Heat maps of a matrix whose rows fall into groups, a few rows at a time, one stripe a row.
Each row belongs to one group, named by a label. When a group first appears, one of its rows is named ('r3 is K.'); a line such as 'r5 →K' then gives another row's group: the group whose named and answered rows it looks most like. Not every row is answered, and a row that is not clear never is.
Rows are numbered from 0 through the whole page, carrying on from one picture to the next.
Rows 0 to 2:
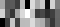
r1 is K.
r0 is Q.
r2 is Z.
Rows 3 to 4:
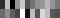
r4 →Q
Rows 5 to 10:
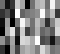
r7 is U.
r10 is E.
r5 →Q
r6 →Q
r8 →Z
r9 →Z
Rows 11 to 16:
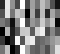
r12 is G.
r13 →Q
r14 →U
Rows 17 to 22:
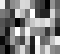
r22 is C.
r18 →K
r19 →E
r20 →K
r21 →C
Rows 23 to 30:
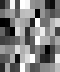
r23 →Z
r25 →C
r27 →C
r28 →K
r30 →U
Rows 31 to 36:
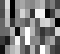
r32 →U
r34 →Z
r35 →K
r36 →G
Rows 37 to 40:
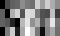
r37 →C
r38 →K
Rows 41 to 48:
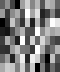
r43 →C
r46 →C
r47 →Q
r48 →G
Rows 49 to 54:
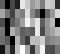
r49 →E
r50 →K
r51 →E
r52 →C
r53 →Q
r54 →U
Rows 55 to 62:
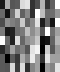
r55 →U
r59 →K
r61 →E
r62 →Z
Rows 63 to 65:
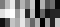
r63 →G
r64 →G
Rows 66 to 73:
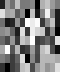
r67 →G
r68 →E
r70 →Z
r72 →Q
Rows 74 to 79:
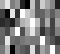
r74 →G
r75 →Z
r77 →K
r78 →G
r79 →Q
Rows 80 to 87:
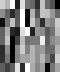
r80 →G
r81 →Q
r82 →Z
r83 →U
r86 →U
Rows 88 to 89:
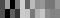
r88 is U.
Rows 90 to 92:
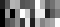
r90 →C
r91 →U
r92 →C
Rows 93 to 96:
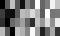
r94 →E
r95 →C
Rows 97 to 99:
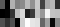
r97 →E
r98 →C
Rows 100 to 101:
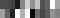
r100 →E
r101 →K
